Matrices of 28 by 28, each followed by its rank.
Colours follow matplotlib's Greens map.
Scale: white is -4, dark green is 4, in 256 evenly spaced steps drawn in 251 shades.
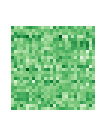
five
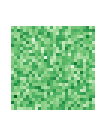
full rank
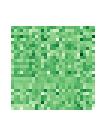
five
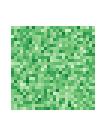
full rank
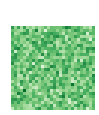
full rank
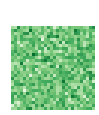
full rank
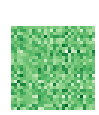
five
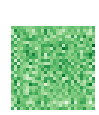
five
